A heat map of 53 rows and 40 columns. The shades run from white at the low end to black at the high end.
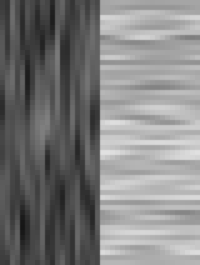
The table splits into one row of 2 panels. Panel 1,1: high, streaked downward. Panel 1,2: low, streaked across.
